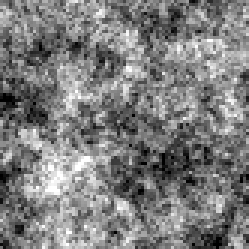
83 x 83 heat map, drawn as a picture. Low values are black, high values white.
No single row or column stands out from its neighbours. Overall the values sit about 50% of the way up the scale. The field is mottled with small blotches. There is no seam. No overall slope runs across the table. Neither half mirrors the other.
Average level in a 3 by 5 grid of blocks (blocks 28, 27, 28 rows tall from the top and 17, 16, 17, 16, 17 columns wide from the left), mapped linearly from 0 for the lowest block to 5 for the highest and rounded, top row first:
1 2 2 1 3
0 3 1 1 1
1 5 1 0 0
